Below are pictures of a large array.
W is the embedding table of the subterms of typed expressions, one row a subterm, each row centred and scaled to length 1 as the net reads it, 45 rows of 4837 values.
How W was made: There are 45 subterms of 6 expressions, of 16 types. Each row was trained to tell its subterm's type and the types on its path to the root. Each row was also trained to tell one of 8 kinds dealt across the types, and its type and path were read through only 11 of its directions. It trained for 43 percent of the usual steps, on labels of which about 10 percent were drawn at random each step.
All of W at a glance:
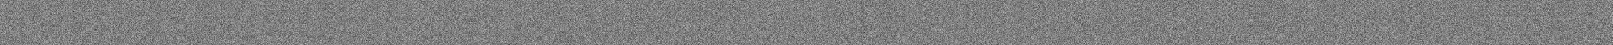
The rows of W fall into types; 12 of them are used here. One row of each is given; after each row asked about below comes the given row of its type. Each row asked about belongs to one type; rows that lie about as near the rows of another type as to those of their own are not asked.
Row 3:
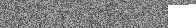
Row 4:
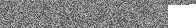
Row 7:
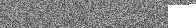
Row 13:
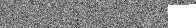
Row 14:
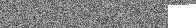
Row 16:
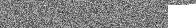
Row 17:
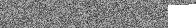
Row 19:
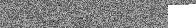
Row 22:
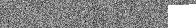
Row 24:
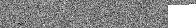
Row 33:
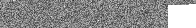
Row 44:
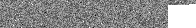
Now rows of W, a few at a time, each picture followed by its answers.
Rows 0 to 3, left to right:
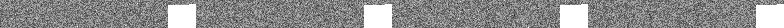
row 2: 17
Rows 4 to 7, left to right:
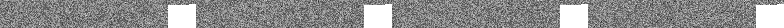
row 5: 14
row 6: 14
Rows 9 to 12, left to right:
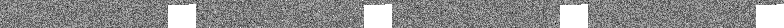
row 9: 16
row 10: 7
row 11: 19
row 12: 22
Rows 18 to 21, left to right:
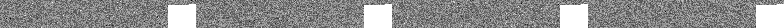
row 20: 33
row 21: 16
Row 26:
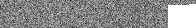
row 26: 14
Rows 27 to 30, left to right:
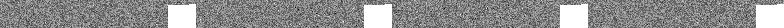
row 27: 17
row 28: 22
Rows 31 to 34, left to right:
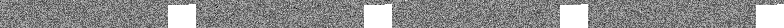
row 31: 33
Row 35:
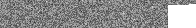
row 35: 33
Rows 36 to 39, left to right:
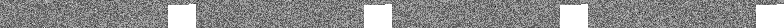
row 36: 3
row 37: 24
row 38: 17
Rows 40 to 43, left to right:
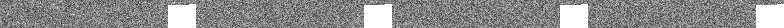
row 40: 19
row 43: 16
